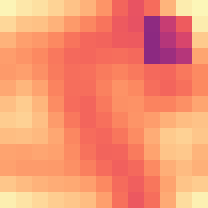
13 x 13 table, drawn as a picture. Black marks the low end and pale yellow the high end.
Roughest part: top right. Odd patch: lower, in the top right. Ninth with the lowest average: top right. Average level on the scale: 80%. Calmest part: centre.
